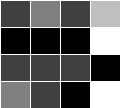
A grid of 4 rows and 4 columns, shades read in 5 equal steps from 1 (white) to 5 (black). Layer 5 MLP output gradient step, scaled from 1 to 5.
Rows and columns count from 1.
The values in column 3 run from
4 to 5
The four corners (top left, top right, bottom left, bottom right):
4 2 3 1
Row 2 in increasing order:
1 5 5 5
